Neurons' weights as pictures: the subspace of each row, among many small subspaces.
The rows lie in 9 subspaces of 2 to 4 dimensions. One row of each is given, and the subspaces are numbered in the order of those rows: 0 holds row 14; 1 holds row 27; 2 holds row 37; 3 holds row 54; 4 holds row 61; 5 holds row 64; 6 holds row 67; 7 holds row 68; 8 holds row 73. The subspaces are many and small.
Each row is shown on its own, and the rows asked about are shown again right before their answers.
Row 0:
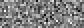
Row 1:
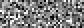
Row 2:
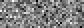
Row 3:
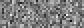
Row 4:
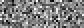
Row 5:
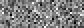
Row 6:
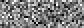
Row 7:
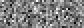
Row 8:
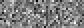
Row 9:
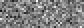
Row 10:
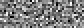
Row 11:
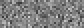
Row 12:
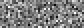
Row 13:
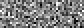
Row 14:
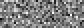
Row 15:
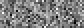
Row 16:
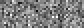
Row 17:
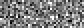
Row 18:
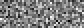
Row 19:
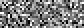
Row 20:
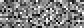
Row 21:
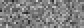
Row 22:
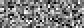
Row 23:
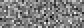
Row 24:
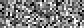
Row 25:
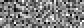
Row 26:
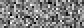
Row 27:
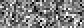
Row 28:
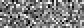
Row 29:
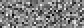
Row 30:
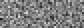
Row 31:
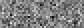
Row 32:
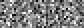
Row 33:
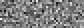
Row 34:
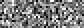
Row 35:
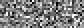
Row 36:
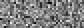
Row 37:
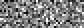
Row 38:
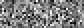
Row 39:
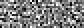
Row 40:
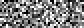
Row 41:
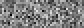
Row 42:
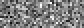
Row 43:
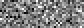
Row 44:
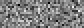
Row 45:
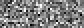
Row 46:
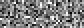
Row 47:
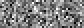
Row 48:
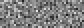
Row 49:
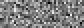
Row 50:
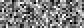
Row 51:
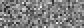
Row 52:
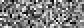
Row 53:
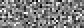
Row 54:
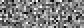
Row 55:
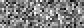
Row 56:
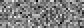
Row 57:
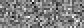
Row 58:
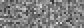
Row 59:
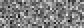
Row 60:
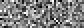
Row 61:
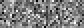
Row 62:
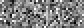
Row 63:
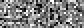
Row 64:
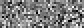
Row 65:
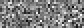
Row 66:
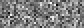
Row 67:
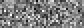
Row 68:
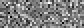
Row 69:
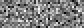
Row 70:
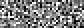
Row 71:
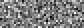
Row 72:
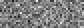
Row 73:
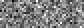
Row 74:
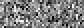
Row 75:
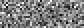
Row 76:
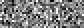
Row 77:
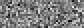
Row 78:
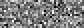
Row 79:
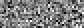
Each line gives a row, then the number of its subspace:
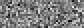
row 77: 2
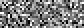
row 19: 7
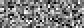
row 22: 5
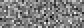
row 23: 0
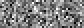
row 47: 1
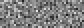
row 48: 0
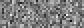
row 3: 8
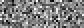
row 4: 3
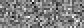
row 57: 1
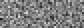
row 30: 2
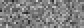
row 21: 2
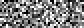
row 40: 2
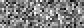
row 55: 7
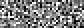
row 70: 3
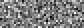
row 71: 0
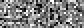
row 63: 7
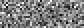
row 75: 7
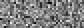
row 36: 6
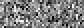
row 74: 0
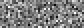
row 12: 0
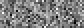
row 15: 4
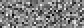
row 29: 1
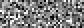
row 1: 8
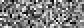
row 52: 6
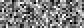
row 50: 8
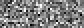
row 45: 7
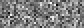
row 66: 7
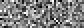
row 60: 6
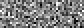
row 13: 4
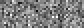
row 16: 0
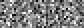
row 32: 1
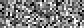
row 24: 4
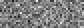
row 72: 5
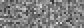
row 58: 7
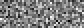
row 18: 2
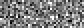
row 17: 2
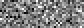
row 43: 8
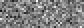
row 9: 8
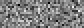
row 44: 2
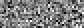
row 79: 5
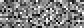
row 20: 5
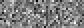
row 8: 4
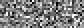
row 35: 1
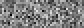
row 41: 6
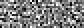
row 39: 1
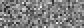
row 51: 7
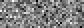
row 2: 8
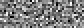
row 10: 1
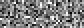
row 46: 6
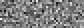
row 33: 4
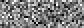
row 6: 7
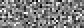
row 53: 3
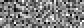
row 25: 0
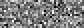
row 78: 0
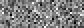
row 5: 3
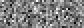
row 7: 1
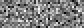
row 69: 2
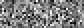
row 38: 6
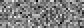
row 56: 5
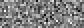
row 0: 0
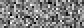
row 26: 6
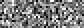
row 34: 3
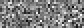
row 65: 5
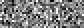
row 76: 3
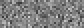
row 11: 5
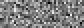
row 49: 0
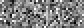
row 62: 4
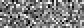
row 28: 6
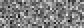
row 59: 5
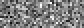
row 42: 7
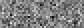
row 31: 7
